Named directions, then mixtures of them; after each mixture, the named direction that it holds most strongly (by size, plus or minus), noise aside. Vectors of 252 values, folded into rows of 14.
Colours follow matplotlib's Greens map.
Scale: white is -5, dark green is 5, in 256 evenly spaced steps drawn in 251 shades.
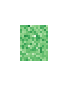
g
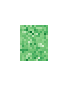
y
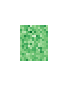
g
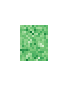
y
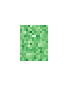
g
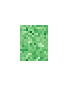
y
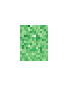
g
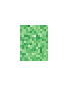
g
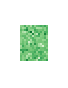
y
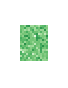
g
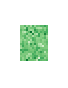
y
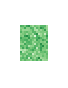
g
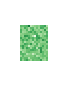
g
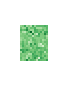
y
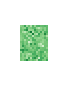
y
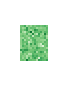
y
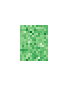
y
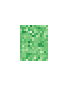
y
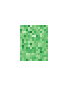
g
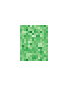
y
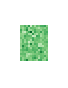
y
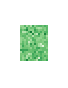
y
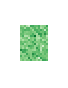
g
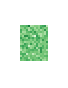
g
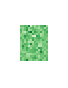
g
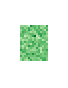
g
